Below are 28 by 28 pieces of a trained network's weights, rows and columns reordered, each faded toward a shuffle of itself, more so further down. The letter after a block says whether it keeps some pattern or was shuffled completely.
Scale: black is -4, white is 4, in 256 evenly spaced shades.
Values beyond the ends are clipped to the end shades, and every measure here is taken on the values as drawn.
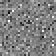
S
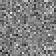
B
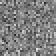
B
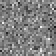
S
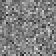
S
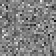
S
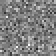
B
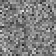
S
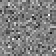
S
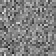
B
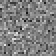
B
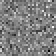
B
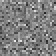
B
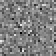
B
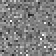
S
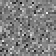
S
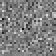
B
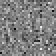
S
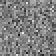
S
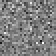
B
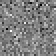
S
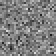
S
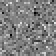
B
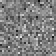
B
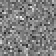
S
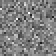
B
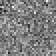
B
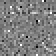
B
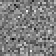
S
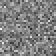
S
